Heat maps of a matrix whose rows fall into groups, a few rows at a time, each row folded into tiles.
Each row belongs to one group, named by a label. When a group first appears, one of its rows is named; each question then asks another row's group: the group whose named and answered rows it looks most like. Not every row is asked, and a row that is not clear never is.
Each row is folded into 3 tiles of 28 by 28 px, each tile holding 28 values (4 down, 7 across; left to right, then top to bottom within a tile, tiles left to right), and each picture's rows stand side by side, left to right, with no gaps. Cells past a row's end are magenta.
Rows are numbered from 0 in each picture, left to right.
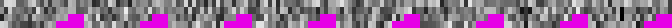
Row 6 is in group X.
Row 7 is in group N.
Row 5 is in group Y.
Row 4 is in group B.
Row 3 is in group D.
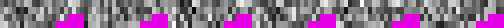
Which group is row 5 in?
B
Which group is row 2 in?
X
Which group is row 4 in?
N
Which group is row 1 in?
D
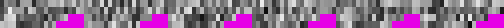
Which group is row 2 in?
D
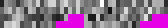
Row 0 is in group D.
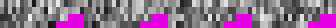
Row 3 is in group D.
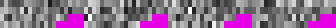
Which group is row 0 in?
X
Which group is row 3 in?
N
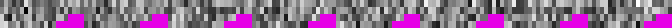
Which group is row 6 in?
N
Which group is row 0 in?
X
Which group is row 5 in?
B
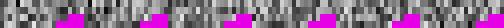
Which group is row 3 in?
B
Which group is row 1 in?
Y
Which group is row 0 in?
D
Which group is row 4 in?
B
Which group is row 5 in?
X
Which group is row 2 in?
D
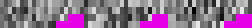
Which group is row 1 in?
D
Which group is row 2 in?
X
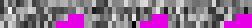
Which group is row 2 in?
B
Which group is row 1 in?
N
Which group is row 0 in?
D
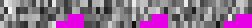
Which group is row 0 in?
B
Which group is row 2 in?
X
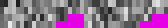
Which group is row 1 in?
X
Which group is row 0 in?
D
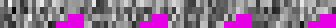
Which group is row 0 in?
Y
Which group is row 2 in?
B
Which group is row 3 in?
Y
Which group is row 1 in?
N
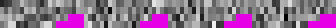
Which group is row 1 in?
X
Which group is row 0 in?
D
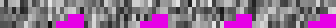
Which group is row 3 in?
D
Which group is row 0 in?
Y
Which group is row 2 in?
N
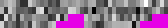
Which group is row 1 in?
N
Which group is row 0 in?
B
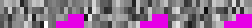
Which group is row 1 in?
B
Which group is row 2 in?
D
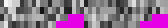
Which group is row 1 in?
D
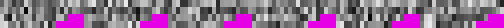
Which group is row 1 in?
N
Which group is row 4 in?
N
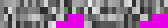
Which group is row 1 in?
B
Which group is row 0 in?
B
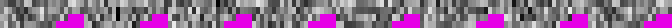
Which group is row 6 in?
X
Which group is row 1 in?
N
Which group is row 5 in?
D
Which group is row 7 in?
X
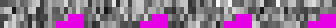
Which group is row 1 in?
Y
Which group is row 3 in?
N
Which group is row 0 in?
D
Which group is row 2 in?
Y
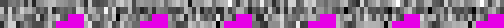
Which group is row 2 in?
N
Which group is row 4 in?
N
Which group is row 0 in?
D
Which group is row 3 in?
Y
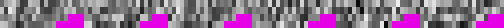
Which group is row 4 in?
Y
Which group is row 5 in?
B
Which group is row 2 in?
B
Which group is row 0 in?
B
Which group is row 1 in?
B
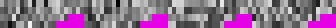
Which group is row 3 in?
B
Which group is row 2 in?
B
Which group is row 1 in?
Y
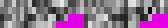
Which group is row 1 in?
D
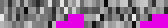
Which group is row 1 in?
N
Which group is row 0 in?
X
